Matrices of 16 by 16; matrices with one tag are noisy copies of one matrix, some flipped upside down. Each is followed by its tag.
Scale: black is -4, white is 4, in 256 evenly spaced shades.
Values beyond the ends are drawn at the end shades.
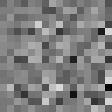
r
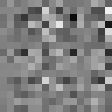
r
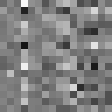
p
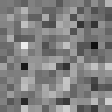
p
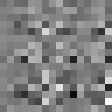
r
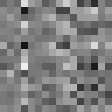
p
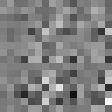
r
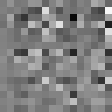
r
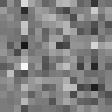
p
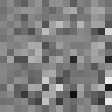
r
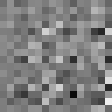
r
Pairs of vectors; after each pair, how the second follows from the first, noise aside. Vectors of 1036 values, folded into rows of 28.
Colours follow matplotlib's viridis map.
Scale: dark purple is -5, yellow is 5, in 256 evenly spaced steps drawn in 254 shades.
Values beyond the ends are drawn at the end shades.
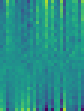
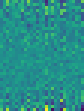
sign-scrambled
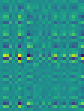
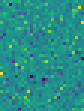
shuffled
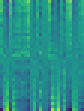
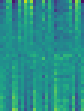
reversed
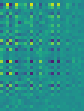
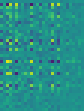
sign-scrambled
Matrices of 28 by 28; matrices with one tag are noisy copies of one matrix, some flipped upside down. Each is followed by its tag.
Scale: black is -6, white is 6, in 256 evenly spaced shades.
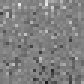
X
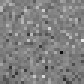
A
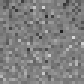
A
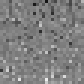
X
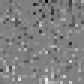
X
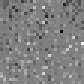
A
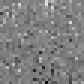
X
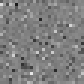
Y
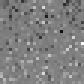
A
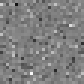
Y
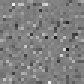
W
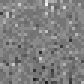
X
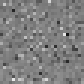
W
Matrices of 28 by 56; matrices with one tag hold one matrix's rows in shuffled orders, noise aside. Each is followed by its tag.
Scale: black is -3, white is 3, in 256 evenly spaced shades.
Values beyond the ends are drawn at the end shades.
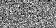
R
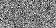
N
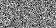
N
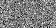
N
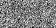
N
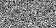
R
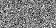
N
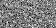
R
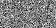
N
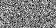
N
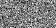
R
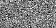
R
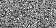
R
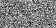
R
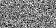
R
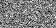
R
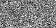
R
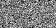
R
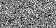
R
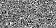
R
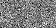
N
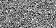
R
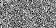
N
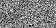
R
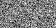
R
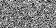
R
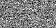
R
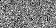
N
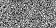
N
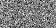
N
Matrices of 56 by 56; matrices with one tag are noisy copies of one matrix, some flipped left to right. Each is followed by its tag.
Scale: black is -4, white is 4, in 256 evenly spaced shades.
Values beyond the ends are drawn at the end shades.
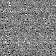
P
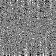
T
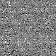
P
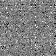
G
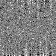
T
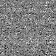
P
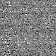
P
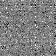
G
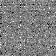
G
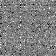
G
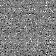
P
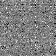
G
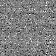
P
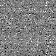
P
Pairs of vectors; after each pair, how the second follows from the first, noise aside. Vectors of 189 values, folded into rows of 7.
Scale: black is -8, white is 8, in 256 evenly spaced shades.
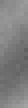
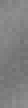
shrunk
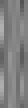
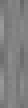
shrunk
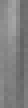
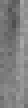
negated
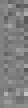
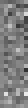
scaled up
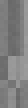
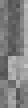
scaled up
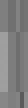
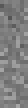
shuffled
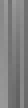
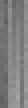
negated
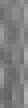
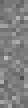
shuffled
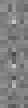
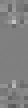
partly zeroed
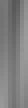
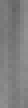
shrunk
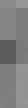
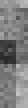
scaled up
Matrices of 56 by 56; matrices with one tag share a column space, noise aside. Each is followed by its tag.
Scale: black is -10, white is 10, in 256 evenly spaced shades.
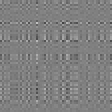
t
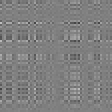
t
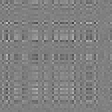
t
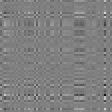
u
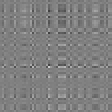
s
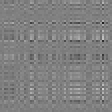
t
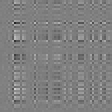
t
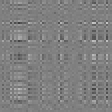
t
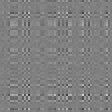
u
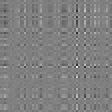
s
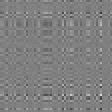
u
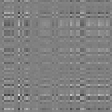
u
